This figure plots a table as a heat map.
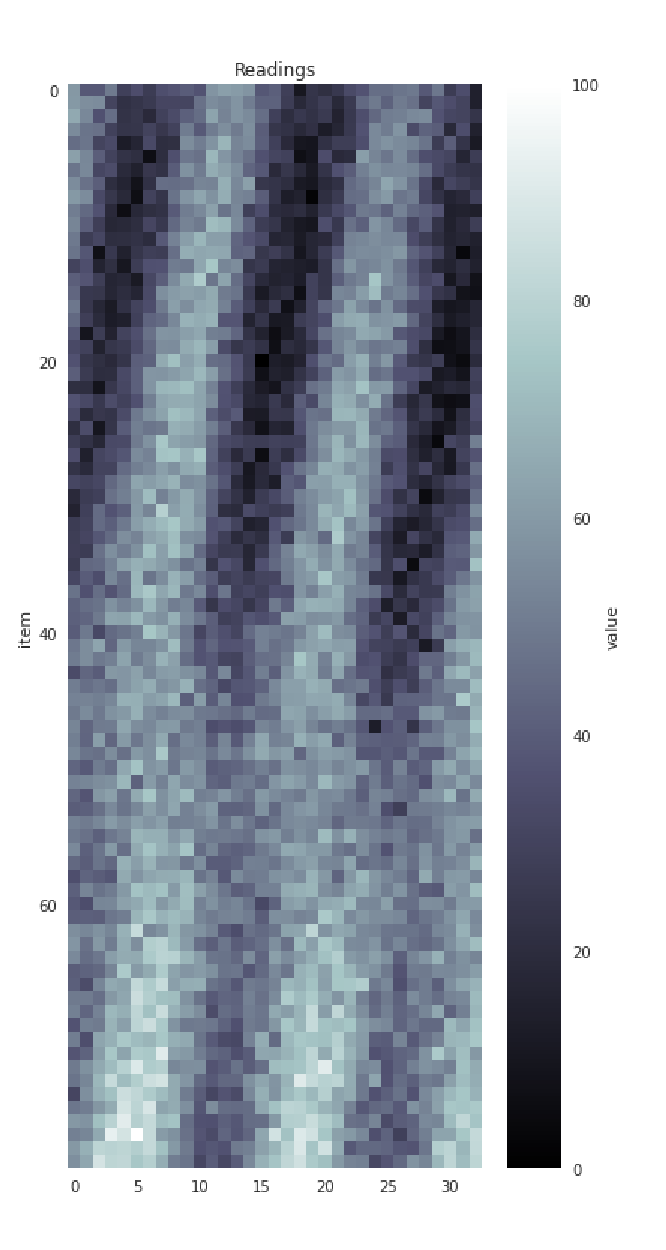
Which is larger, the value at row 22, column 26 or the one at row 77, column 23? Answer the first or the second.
the second
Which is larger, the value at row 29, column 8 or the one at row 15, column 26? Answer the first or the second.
the first
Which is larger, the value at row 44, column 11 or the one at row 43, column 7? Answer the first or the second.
the second
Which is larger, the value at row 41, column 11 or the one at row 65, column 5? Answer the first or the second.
the second
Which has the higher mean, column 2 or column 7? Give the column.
7
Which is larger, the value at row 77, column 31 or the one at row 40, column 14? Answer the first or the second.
the first
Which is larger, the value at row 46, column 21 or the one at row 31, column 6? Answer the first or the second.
the first
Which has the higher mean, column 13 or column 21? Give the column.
21
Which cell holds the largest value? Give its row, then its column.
77, 5
